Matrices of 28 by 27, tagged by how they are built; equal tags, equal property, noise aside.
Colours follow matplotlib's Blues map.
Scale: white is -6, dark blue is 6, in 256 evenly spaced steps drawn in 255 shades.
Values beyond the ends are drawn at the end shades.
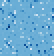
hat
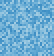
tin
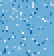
hat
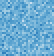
tin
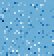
hat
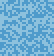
tin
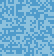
tin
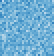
tin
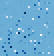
hat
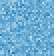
tin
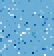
hat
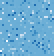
hat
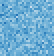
tin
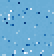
hat
